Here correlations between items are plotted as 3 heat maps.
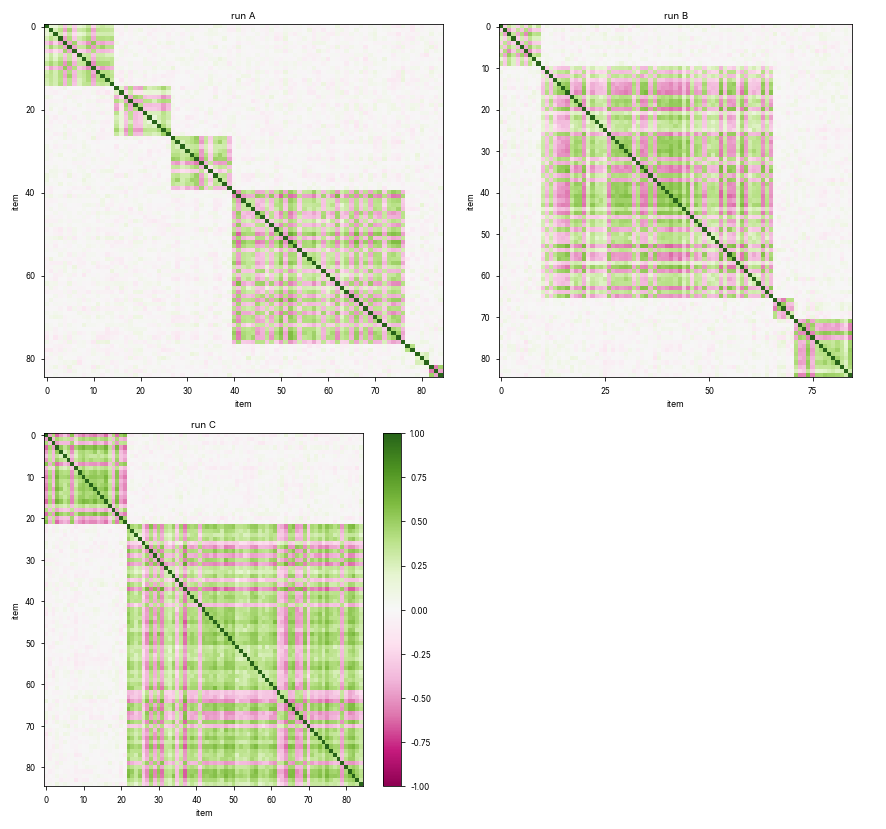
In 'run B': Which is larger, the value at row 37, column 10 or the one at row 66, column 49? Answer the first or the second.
the second
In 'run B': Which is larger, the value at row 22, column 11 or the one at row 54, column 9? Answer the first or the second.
the second
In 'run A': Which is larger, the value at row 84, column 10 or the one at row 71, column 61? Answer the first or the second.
the second
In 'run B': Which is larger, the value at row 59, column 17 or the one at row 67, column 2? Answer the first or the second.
the second
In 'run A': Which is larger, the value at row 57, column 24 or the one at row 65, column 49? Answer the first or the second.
the first
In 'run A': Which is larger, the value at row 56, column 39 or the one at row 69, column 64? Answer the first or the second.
the first
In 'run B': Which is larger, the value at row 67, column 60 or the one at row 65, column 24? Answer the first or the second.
the first
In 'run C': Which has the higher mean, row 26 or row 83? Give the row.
83
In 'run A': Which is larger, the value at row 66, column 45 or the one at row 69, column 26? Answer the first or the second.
the second
